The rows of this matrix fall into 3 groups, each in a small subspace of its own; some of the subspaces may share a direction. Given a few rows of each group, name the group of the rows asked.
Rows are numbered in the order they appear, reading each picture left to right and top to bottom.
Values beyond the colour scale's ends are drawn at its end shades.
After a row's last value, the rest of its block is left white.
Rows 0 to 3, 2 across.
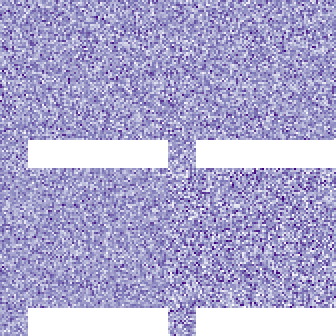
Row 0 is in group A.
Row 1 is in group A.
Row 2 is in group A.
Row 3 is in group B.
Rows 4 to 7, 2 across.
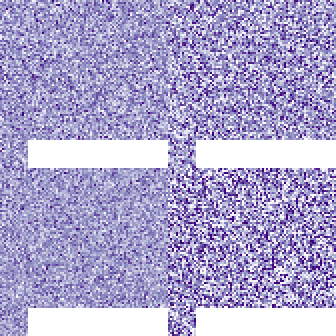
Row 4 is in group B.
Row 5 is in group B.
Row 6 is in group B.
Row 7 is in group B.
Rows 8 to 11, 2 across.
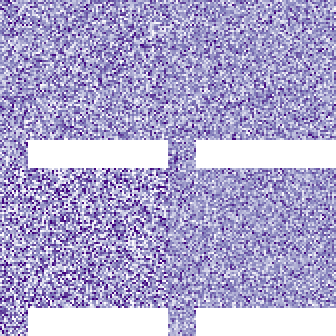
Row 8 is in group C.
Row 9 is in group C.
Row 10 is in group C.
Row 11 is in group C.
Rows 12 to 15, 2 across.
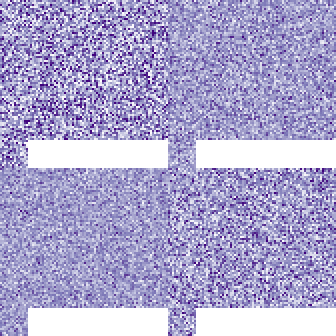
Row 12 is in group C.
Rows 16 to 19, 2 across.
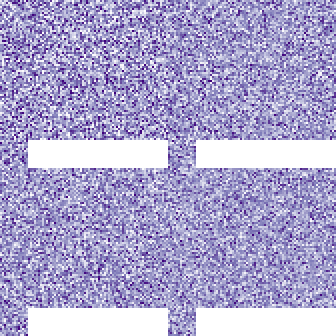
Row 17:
B
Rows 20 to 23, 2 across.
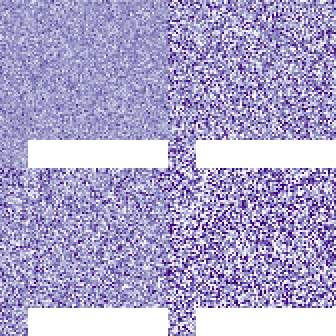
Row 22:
B
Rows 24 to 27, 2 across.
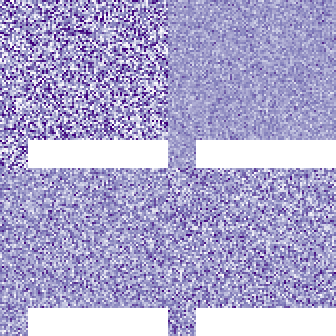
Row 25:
C
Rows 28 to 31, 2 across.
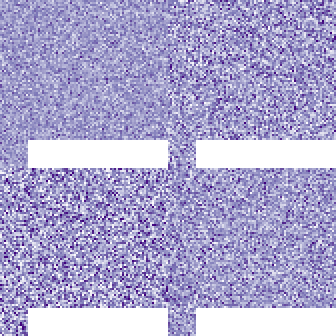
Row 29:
C
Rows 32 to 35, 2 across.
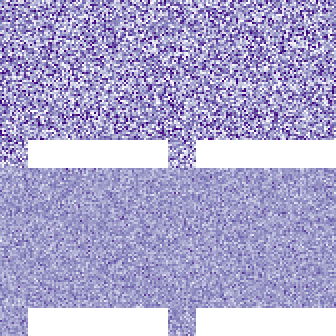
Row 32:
A
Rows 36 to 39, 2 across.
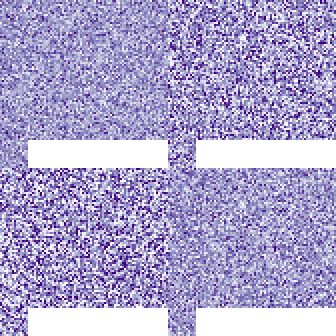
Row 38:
B
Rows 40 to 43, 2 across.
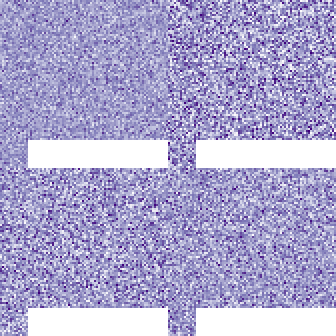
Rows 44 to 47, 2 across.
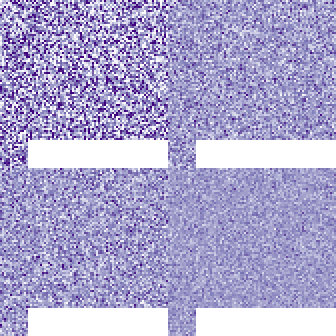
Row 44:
C
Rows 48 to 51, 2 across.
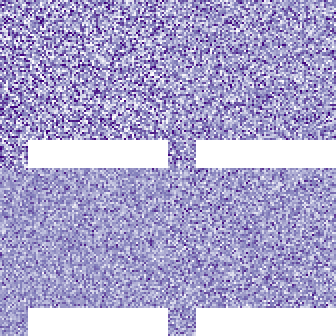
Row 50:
A
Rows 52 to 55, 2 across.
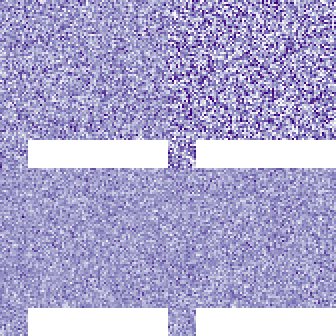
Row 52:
B
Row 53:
B
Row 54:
C
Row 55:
C
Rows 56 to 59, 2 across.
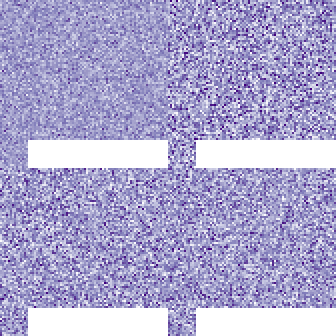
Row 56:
A
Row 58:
B
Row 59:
B
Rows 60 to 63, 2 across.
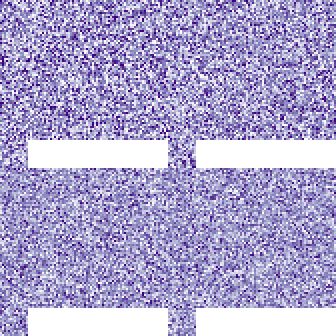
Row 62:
C
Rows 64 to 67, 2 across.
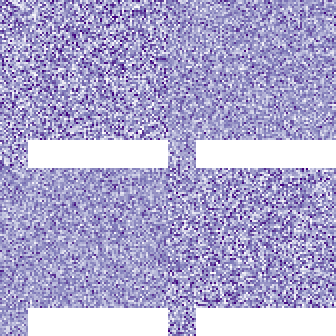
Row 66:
C
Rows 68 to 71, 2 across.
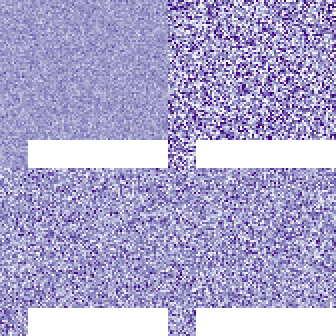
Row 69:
B
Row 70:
C
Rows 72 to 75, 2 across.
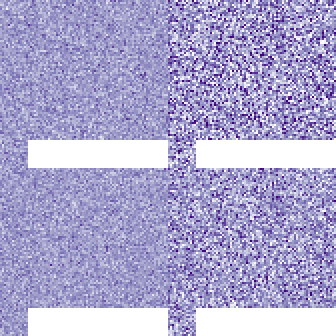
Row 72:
B
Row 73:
A
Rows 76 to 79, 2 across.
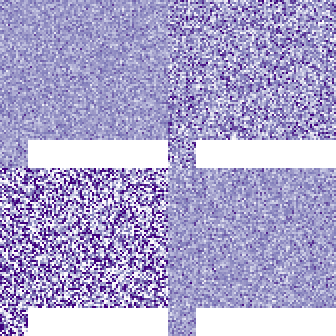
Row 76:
C
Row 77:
C
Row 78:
B
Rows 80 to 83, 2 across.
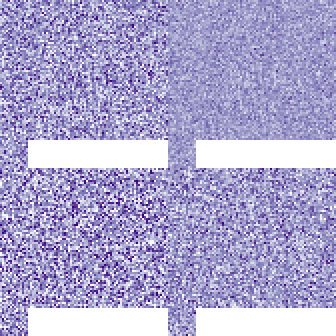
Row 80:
C
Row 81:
C
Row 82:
A
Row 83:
C
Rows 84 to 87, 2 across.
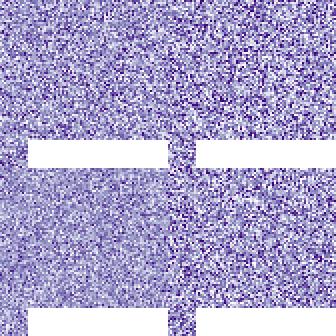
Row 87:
A
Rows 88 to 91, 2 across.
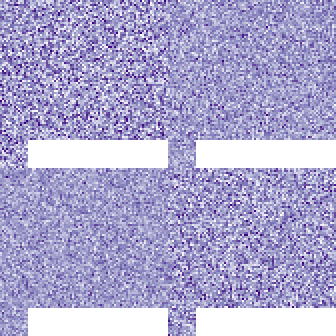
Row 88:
A
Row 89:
C
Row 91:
B
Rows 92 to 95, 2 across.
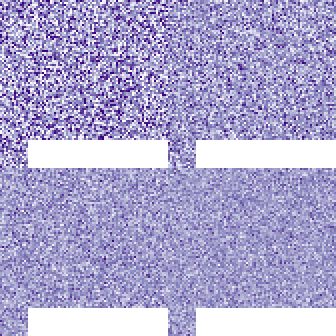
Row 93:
C
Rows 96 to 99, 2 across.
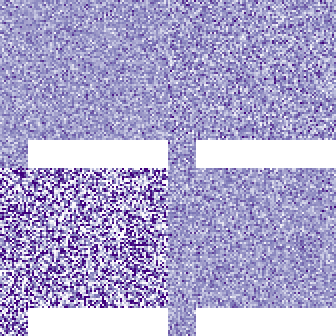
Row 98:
C
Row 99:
C
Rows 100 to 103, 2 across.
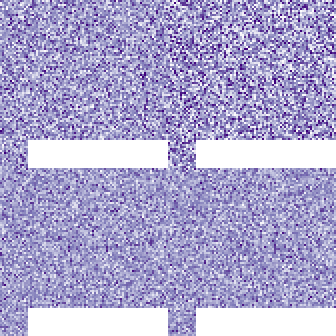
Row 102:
A
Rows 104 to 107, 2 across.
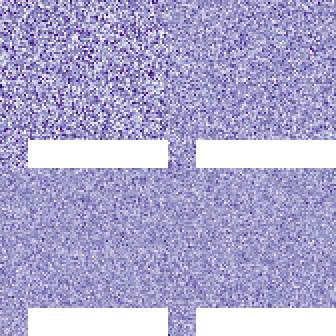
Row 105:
A
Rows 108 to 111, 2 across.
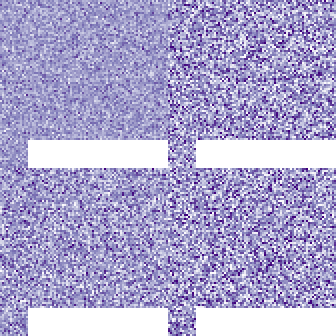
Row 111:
C
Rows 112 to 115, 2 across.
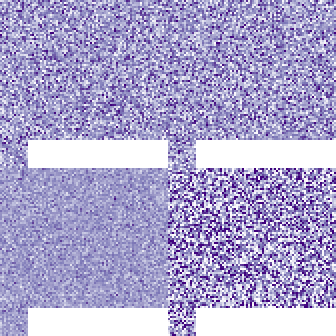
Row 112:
B
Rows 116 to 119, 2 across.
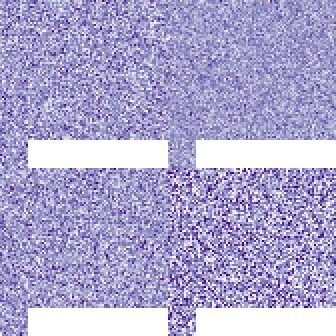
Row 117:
B
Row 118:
B
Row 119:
B
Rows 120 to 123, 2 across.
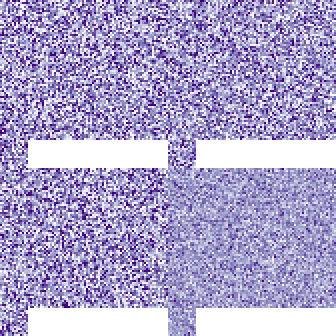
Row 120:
C
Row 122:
C
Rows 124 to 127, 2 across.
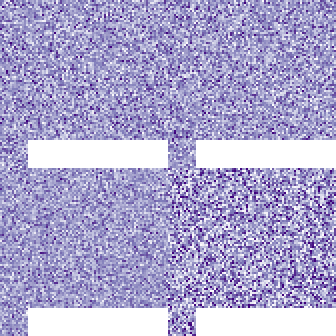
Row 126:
C
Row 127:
B
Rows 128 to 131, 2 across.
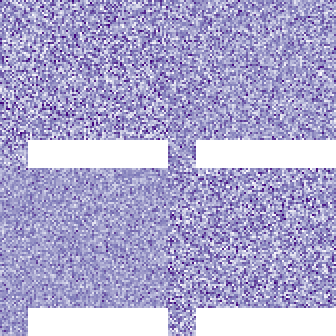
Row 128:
C
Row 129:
B
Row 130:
C
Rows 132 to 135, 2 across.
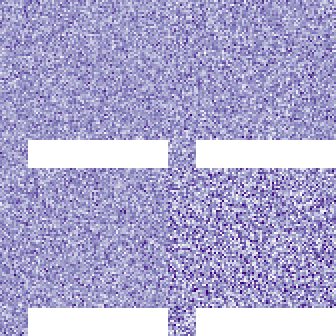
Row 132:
B
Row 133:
B
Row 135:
C
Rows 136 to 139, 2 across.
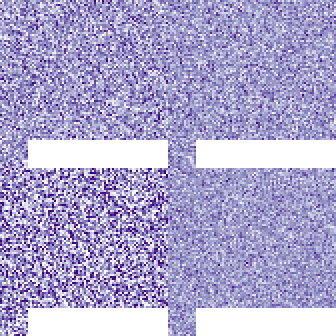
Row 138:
C
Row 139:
C
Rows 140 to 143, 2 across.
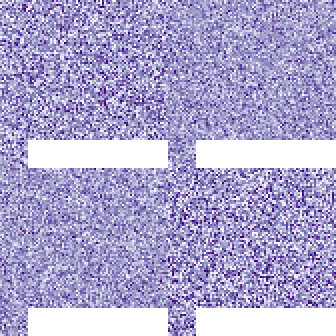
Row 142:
C
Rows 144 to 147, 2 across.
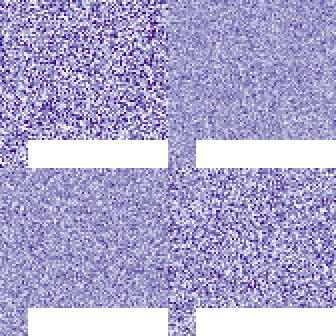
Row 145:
C
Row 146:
B
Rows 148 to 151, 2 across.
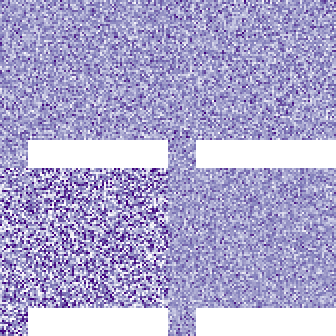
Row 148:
C
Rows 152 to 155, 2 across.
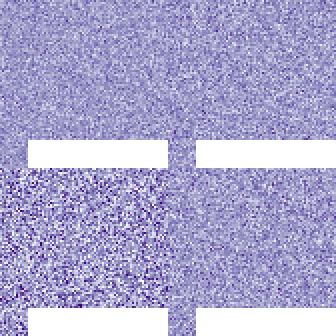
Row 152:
C
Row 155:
A
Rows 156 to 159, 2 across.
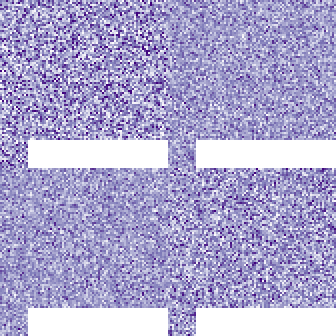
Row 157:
C
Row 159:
C
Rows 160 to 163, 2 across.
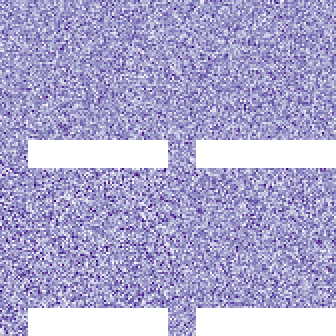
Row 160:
C
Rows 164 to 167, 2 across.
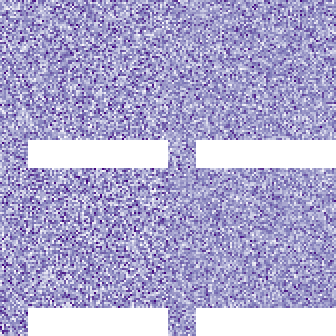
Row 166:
C
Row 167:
C
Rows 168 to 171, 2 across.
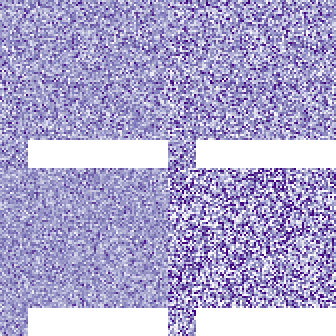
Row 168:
A
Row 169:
A
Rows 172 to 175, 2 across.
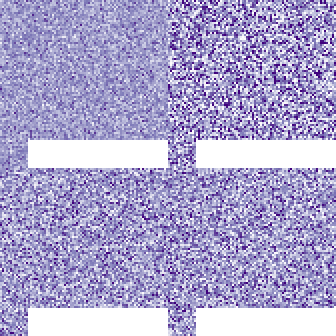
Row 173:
A
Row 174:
A
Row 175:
A
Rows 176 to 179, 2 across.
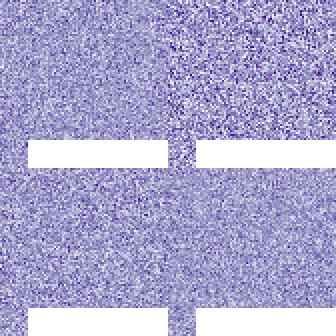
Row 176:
C
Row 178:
A
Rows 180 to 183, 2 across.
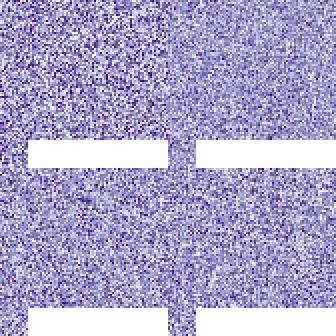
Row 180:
C
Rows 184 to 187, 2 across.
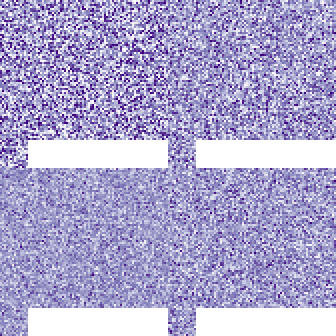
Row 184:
C
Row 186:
B
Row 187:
C
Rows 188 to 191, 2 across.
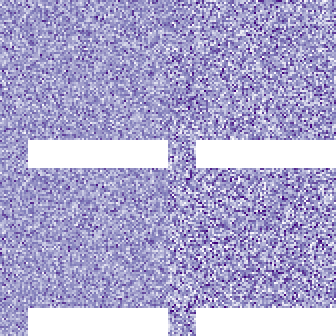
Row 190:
A
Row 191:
B
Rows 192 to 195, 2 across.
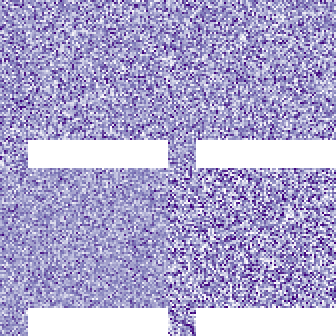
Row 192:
C
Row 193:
A
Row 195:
B
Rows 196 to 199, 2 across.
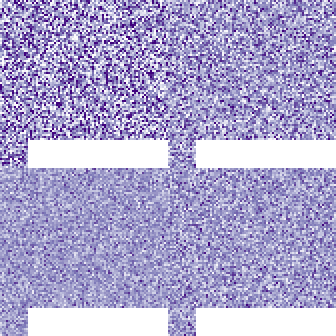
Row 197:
B
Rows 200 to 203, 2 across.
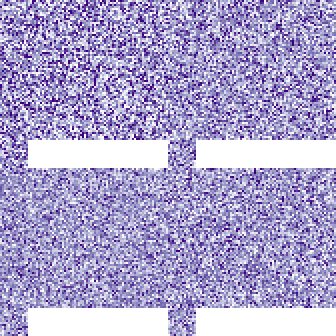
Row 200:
B
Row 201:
B
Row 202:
C
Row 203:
B
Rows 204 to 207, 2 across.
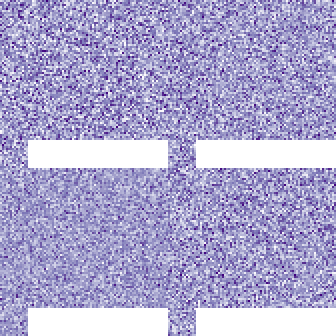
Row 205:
C
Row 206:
B
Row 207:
C
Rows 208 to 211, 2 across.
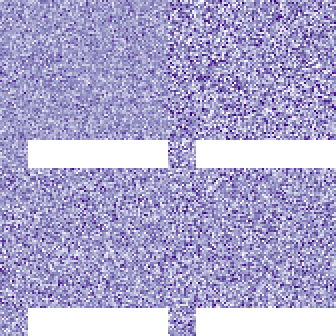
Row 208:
B
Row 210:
A
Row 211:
B
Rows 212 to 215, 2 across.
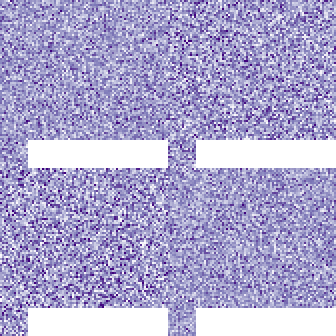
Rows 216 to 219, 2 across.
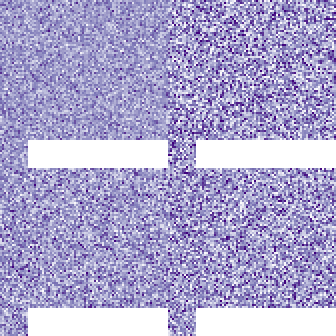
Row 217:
C
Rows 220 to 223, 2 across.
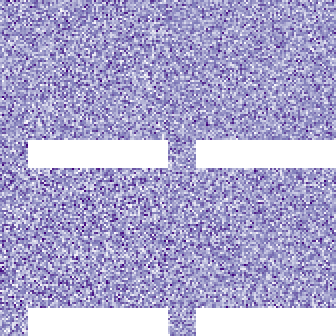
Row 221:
A
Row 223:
B
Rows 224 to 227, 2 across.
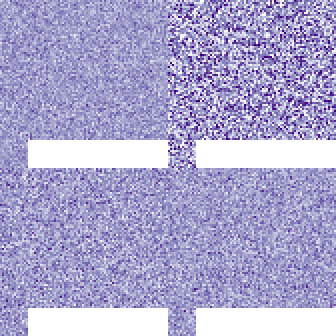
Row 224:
C
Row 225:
B
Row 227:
C
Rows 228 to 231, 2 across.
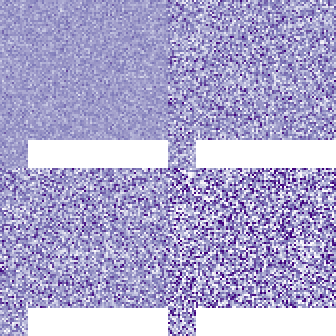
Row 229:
A
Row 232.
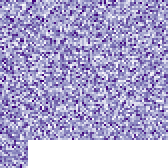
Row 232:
B
